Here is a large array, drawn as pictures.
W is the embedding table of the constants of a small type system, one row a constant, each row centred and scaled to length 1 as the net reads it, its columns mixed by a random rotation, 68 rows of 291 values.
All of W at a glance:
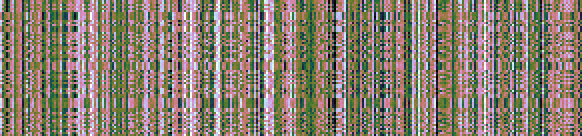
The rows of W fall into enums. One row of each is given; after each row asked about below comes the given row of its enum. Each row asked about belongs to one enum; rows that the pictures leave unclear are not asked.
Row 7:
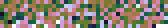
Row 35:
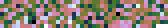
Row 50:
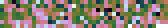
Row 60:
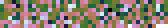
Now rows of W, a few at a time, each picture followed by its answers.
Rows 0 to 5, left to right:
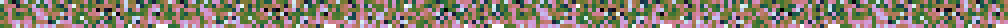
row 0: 50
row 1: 50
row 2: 60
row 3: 50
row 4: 60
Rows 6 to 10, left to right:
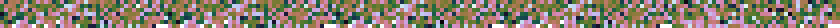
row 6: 7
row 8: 7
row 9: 7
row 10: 50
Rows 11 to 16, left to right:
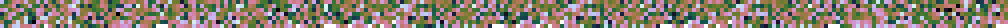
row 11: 35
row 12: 60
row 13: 7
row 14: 7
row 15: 7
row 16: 50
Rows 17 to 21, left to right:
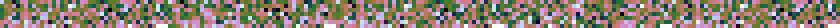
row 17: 60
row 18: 50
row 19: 60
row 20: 35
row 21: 60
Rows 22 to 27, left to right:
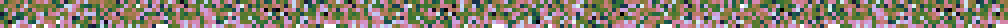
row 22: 7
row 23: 50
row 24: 50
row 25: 35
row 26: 60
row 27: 50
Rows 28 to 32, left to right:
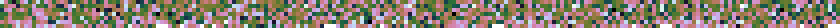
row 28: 50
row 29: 7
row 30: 35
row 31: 60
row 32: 60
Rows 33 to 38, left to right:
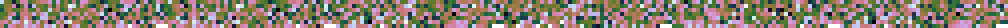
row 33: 60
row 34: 60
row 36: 7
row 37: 50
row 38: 35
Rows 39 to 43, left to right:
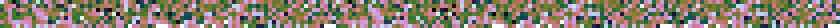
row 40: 7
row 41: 50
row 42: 7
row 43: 7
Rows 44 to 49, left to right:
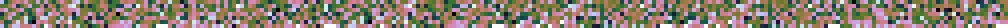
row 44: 35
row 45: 60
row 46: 35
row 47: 7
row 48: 7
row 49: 50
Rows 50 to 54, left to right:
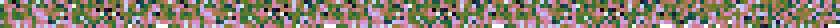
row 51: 50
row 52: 50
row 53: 50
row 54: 7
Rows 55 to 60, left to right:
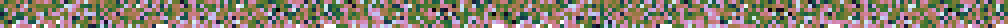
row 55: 7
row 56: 60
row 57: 50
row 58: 7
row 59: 50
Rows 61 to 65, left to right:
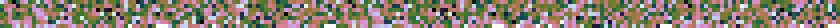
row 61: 50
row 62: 35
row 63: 50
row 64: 7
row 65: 60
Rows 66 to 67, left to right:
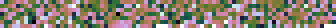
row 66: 35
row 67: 7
